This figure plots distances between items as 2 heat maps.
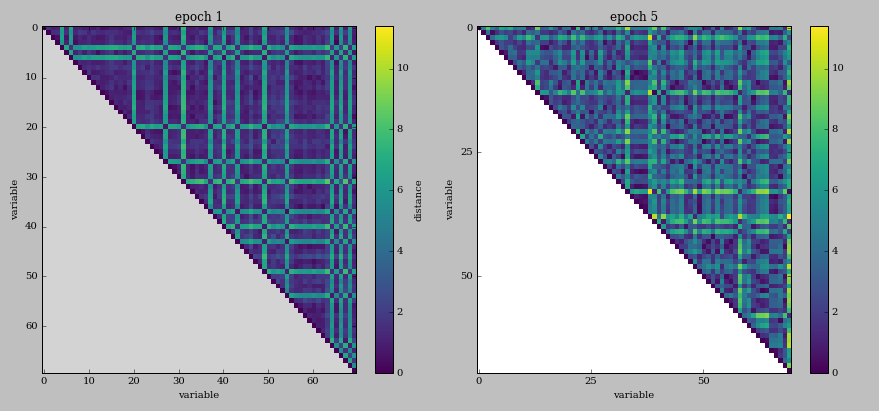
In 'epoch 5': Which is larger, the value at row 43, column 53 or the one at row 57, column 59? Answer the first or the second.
the second
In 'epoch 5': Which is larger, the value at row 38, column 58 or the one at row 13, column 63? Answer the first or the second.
the first
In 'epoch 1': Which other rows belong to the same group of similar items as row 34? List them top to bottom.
0, 1, 2, 3, 5, 7, 8, 9, 10, 11, 12, 13, 14, 15, 16, 17, 18, 19, 21, 22, 23, 24, 25, 26, 28, 29, 30, 32, 33, 35, 36, 38, 39, 41, 42, 44, 45, 46, 47, 48, 50, 51, 52, 53, 55, 56, 57, 58, 59, 60, 61, 62, 63, 65, 67, 69
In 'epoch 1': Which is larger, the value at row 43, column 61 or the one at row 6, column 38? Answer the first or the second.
the second
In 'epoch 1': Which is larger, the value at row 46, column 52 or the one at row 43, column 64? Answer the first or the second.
the first
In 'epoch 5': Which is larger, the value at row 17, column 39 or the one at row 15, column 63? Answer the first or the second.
the first
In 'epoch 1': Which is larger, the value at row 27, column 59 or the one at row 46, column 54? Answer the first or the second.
the second
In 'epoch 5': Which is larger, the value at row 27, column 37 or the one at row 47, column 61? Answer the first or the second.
the first
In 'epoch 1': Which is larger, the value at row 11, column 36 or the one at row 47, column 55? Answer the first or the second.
the second
